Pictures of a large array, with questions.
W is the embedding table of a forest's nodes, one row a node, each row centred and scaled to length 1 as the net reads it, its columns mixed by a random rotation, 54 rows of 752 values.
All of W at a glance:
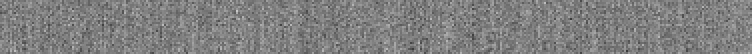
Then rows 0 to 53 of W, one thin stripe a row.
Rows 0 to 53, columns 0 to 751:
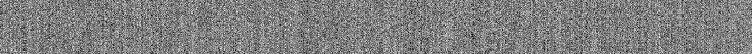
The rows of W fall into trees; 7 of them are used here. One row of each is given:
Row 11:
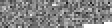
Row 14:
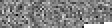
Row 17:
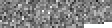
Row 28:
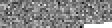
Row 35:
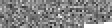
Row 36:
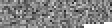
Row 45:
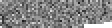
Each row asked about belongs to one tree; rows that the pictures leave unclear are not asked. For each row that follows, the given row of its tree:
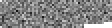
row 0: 45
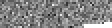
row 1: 11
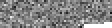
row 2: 28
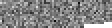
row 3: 45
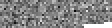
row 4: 36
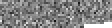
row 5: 45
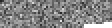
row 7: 28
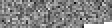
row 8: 14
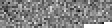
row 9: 17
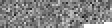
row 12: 11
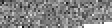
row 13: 11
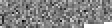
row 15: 45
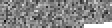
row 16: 28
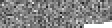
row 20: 28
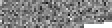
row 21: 45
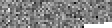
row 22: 14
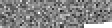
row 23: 35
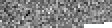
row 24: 17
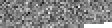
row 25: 17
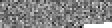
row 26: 28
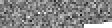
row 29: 35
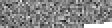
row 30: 35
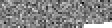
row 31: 28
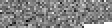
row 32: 36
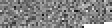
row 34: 36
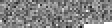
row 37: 28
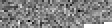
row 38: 17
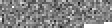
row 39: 45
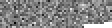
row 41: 36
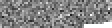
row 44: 35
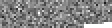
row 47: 35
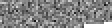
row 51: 45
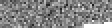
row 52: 11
